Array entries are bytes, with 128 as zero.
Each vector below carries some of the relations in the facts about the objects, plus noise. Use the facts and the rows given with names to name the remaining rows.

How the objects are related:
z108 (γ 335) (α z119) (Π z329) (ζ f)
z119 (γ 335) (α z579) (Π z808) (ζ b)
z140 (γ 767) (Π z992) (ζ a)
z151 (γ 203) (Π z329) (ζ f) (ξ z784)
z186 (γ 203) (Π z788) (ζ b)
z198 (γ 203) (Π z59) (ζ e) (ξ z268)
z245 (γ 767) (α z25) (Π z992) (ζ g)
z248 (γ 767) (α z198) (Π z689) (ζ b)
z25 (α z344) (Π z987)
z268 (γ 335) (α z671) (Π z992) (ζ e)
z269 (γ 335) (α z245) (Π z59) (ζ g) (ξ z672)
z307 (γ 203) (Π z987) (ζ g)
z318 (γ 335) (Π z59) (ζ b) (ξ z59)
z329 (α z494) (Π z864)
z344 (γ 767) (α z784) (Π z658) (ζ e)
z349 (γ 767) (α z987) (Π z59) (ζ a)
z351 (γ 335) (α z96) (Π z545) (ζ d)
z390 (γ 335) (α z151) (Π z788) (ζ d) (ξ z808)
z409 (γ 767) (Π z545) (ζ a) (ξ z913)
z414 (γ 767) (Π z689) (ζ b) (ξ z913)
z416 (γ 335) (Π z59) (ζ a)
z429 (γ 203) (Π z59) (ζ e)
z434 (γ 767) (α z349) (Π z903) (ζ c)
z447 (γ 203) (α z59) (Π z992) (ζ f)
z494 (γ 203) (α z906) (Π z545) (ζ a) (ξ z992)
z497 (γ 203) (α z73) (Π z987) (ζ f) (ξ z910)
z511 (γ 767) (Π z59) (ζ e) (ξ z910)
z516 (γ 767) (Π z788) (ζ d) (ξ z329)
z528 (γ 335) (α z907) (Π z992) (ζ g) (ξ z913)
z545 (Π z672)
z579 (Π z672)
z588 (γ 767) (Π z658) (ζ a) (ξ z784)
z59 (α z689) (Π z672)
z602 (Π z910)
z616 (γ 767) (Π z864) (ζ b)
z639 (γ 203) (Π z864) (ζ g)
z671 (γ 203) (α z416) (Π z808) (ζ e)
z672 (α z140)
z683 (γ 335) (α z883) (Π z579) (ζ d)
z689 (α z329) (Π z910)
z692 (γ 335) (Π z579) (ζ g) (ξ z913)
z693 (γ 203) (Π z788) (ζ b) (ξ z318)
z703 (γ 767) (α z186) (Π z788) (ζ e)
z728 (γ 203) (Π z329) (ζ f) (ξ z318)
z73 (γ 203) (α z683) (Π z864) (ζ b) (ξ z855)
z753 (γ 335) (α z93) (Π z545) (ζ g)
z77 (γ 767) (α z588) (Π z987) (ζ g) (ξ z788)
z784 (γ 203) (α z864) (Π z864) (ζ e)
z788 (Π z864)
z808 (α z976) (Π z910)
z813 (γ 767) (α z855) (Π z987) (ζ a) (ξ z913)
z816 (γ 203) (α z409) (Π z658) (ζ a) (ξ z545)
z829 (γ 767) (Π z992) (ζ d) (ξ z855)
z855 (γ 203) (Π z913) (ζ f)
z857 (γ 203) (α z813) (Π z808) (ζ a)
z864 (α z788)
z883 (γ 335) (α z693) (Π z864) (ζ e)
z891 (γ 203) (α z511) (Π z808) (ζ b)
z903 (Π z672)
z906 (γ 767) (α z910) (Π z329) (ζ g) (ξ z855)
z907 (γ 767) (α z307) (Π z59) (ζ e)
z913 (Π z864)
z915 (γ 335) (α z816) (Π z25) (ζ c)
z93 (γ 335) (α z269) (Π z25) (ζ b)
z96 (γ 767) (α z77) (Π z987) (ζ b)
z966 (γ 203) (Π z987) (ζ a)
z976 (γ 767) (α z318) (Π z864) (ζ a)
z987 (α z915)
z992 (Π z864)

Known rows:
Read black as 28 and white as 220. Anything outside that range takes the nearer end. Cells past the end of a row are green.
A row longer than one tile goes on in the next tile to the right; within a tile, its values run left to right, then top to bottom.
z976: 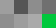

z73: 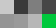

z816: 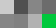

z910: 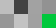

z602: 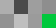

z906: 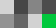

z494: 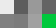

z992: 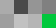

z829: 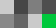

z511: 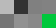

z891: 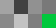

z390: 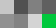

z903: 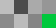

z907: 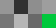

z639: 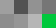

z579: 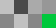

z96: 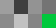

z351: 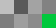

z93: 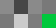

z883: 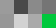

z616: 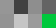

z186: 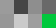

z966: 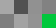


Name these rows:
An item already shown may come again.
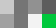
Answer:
z528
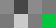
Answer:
z93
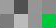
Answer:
z25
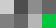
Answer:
z77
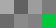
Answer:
z753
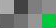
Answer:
z269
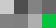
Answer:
z816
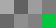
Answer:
z753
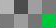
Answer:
z434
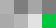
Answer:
z913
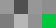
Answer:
z25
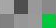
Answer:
z307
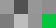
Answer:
z25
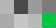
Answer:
z329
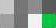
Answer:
z528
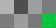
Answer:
z434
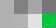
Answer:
z913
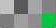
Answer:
z351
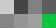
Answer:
z497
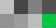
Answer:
z151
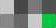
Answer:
z829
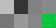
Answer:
z198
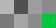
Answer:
z683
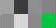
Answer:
z119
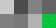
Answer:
z588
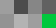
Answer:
z703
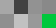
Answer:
z915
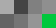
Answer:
z269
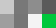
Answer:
z528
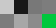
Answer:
z318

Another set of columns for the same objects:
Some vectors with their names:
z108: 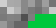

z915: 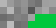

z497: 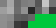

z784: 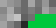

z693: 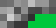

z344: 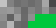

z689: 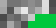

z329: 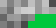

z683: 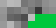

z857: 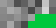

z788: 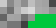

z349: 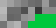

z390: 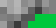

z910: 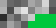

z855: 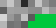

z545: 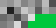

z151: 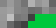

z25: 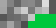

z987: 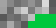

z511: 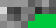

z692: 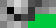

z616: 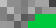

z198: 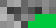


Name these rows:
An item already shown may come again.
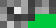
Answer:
z414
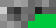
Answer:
z511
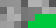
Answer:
z186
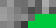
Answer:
z816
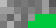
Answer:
z344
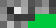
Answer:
z414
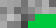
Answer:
z639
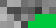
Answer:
z198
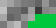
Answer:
z349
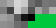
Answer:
z528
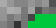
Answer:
z516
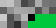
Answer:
z829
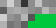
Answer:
z855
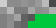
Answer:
z245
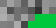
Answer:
z494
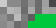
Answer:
z703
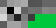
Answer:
z409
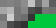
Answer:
z728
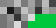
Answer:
z59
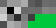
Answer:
z409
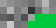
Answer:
z93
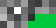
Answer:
z813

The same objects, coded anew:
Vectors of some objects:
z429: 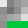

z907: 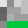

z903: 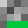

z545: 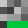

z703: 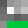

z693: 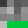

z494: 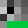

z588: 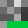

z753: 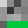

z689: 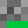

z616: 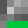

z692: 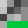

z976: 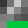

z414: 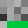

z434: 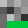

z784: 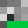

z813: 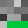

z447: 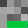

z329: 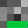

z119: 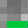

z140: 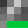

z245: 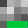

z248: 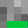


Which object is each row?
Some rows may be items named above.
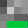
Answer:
z616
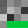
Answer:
z855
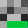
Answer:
z409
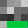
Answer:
z906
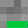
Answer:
z307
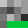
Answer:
z434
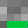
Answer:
z93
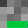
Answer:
z390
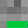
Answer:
z307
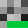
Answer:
z409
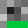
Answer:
z915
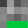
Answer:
z913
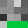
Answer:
z813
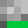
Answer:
z344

